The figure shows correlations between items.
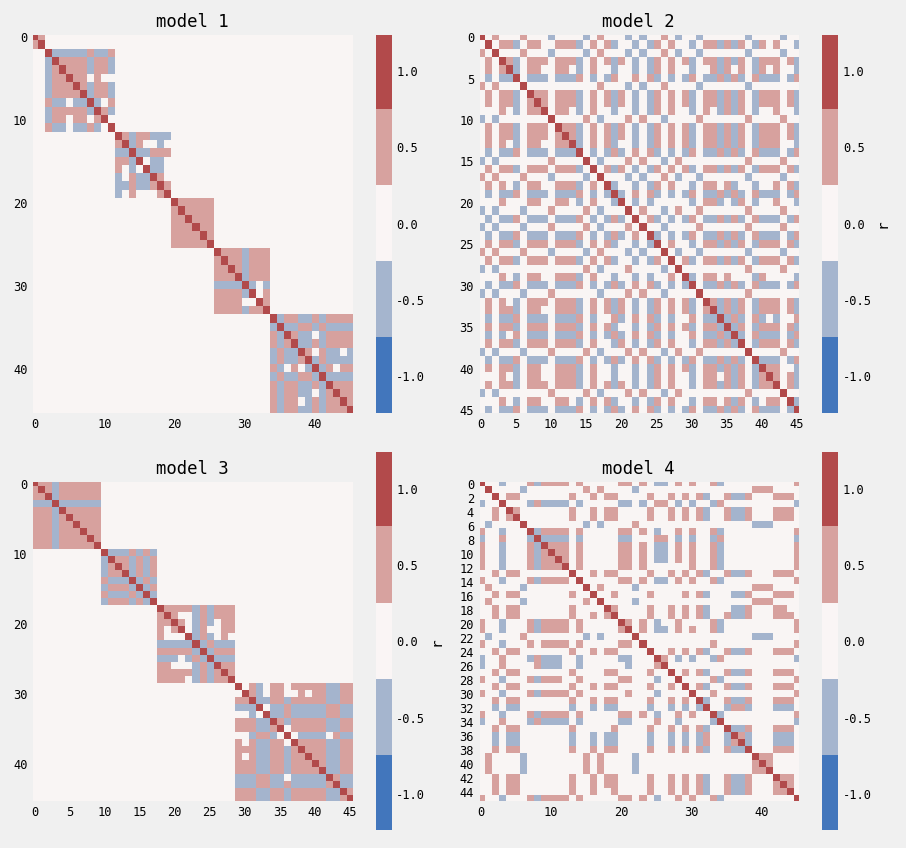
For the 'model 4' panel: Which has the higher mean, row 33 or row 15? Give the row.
33
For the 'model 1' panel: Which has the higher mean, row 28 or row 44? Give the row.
28
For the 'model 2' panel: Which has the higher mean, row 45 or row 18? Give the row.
18
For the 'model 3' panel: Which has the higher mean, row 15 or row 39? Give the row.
39
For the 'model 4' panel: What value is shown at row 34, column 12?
-0.5
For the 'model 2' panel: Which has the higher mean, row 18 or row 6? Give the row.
18
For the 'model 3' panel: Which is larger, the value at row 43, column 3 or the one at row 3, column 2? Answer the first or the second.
the first
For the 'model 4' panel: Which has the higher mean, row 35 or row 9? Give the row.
35
